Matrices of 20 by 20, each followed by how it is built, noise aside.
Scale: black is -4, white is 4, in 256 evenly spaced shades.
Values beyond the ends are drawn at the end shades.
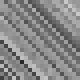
Toeplitz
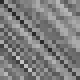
Toeplitz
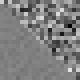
upper triangular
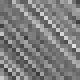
Toeplitz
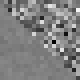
upper triangular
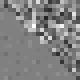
upper triangular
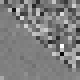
upper triangular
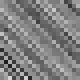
Toeplitz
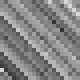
Toeplitz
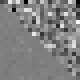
upper triangular
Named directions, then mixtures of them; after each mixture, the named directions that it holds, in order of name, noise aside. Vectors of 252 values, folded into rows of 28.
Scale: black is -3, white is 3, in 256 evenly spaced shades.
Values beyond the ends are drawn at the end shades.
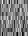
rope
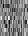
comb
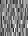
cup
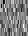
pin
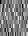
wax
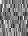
comb, wax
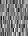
cup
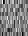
pin, rope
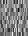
cup, pin, rope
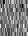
pin, wax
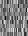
comb, cup, rope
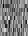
comb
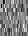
pin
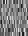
cup, pin, rope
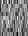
rope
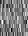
comb, rope, wax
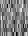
cup, pin, rope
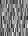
cup
